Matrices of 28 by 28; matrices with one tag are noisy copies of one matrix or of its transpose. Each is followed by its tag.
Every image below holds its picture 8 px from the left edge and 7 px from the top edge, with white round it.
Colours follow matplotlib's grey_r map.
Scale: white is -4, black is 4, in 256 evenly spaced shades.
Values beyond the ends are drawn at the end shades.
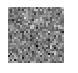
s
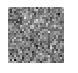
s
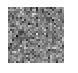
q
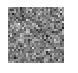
s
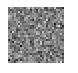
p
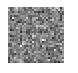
p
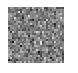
p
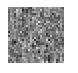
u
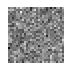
q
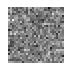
q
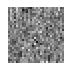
u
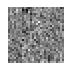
u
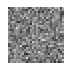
p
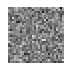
p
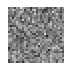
q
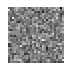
p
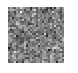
q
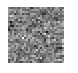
u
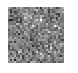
s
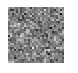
s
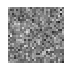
s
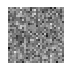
q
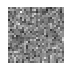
q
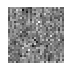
u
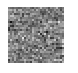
u
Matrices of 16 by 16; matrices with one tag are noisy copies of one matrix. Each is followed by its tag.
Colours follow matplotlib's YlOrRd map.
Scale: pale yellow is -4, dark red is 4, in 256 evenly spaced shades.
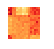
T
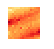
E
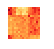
T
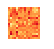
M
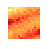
E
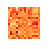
M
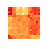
T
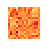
M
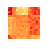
T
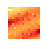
E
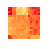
T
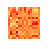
M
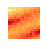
E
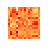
M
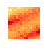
E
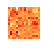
M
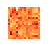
M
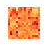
M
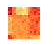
T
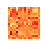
M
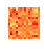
M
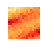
E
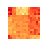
T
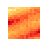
E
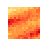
E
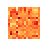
M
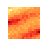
E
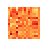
M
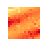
E
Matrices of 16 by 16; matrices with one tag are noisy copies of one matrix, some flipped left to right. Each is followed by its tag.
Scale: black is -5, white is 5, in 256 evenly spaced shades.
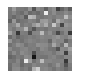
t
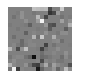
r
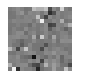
r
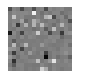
t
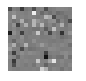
t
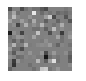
t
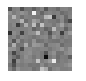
t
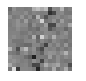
r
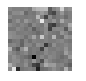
r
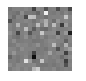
t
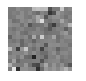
r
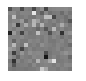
t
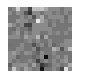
r
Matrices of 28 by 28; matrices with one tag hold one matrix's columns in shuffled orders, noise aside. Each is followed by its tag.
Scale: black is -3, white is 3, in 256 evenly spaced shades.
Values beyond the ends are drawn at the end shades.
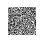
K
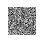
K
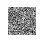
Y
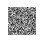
Y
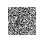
K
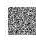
Y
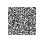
K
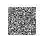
Y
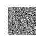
K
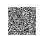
Y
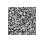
Y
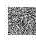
K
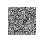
Y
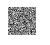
Y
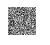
K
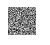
Y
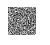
K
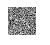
K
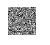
Y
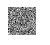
Y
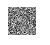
K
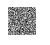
Y
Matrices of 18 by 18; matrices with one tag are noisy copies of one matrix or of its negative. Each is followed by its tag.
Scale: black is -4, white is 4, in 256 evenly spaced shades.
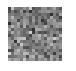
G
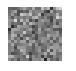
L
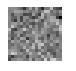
L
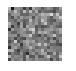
G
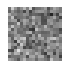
G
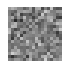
L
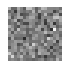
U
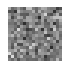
U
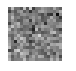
G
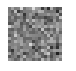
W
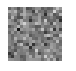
U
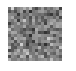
G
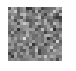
U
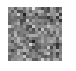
W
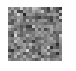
W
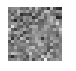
L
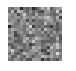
W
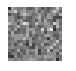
U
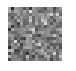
G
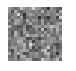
W
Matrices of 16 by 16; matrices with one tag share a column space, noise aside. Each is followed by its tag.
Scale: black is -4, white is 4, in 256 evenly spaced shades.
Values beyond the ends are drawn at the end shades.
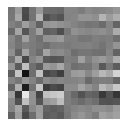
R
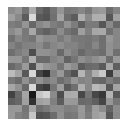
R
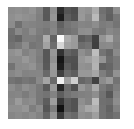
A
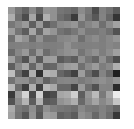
R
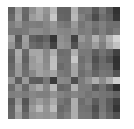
A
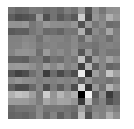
R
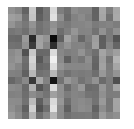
A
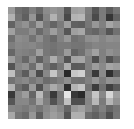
R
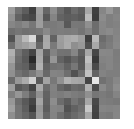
A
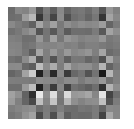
R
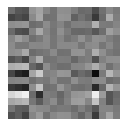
R
